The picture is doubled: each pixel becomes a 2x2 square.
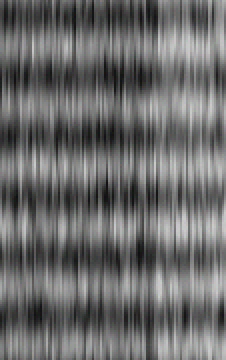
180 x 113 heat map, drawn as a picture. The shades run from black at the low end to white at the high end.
Stripes: horizontal, repeating 6 times. Average level on the scale: 40%. Seam: vertical, 70% of the way across, the right part higher.
